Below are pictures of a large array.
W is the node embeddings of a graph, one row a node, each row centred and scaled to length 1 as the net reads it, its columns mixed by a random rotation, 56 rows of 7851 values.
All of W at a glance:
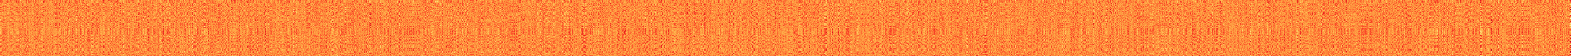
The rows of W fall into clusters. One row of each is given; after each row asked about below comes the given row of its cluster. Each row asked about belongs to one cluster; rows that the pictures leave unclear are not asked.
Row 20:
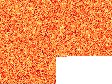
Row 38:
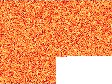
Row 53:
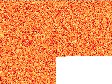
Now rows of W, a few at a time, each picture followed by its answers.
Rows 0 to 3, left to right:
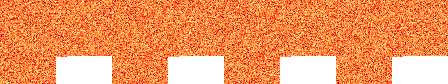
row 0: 38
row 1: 38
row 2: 38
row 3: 53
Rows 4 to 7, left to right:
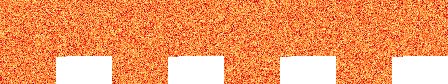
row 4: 53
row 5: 53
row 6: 20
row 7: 38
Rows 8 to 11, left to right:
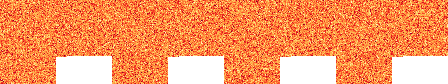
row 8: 53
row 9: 38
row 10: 20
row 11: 38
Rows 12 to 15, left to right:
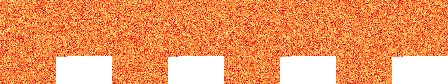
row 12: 53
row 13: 53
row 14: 53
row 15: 38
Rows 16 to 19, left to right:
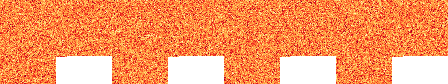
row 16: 20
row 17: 53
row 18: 53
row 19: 20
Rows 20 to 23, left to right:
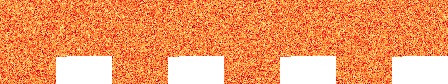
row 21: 38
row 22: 20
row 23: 53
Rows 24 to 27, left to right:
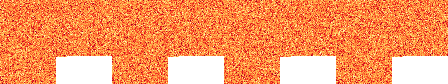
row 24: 53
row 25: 53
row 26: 20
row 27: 53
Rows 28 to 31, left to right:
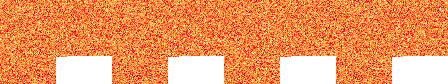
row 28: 20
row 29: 20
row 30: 20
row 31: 20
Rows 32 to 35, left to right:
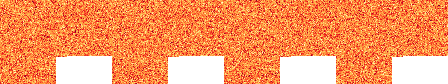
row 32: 20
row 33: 20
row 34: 20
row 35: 38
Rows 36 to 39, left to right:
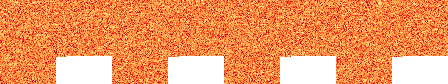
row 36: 53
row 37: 20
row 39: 20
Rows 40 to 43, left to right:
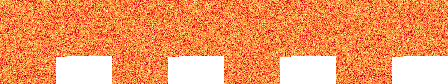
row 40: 20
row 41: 38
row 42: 38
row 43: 20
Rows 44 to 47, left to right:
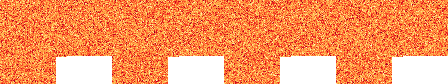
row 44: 53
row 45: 38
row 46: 38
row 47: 38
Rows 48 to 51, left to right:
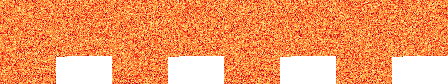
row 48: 20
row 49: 20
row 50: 20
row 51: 38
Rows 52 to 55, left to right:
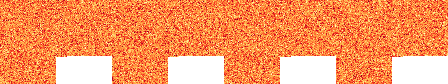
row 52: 38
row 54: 38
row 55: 20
